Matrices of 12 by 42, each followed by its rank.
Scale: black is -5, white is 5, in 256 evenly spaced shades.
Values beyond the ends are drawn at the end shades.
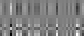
one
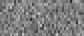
full rank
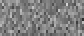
full rank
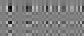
one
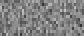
full rank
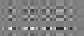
one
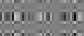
one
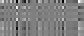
one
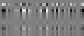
one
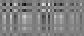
one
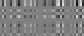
one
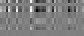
one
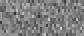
full rank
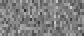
full rank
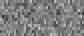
full rank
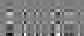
one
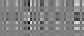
one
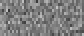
full rank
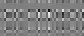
one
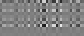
one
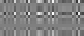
one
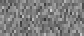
full rank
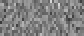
full rank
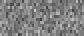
full rank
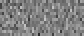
full rank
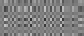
one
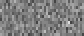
full rank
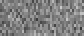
full rank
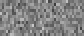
full rank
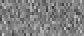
full rank
